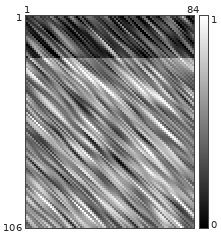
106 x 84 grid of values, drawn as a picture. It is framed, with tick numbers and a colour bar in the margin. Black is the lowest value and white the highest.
Histogram: bell-shaped. Seam: horizontal, 20% of the way down, the bottom part higher. Grain: diagonal, down to the right.
